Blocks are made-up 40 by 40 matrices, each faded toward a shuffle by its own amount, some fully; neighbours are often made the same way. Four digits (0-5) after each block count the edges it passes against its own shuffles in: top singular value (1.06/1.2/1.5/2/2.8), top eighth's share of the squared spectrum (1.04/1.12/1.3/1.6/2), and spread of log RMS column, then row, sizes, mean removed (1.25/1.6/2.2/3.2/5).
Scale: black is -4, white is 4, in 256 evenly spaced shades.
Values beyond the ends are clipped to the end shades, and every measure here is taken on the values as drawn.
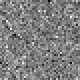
0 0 0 0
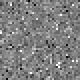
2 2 0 0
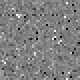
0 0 0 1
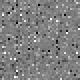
0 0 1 0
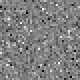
0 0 0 0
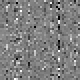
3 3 3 0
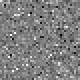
0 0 0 0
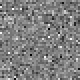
2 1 0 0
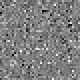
2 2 0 1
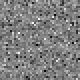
0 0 0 0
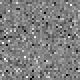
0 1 0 0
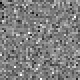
0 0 0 0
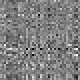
4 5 2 3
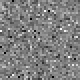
2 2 0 0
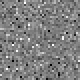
1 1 0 0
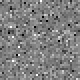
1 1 0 0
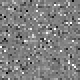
2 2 0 0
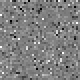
2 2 0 0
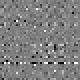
4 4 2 2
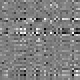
4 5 2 3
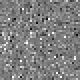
2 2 0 0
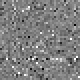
3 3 0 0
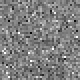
2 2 0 0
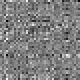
4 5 2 3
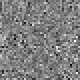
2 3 1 1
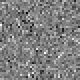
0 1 0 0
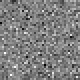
2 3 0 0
